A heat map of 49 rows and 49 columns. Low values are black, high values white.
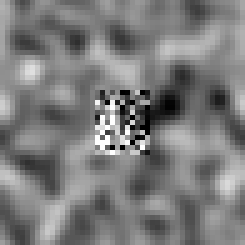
No overall slope runs across the table. In the centre lies a patch that is rougher than the rest. Values change most from cell to cell in the centre. The texture is blotchy.
